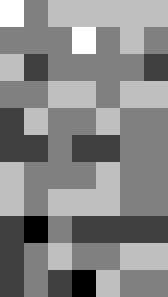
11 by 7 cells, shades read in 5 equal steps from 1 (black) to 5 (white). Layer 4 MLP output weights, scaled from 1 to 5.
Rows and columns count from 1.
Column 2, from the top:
3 3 2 3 4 2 3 3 1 3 3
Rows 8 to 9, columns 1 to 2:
4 3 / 2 1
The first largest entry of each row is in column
1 4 1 3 2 3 1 1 3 3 5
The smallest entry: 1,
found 2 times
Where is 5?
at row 1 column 1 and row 2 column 4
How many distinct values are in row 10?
3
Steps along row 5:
up down same up down same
